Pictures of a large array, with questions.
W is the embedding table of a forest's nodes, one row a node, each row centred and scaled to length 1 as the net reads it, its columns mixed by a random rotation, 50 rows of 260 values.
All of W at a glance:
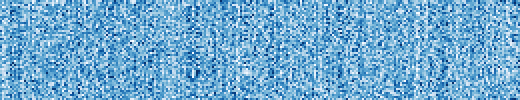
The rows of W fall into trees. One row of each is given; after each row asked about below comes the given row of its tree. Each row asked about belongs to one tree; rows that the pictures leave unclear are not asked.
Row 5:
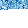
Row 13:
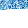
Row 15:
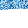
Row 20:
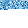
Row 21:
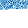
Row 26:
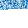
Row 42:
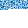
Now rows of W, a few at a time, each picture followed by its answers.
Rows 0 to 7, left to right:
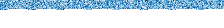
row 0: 20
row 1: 20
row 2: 42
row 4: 26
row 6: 26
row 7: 26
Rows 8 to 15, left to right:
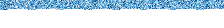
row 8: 20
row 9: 5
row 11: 15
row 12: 42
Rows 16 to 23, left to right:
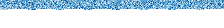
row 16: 26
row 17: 20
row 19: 15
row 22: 21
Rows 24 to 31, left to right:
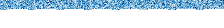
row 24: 13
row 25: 13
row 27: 13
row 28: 5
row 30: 42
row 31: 5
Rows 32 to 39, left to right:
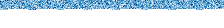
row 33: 42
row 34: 26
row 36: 26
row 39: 13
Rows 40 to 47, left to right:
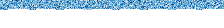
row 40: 5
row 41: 42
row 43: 26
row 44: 5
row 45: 42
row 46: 21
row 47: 13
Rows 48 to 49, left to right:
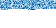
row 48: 26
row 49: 20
